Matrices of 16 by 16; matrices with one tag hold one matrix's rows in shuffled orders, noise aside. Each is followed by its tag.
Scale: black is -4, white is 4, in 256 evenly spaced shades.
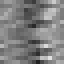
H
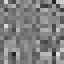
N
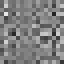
N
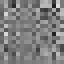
N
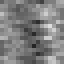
H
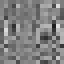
N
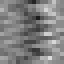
H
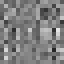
N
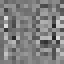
N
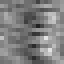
H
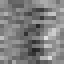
H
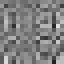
N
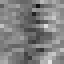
H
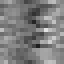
H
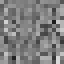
N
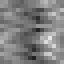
H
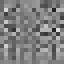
N
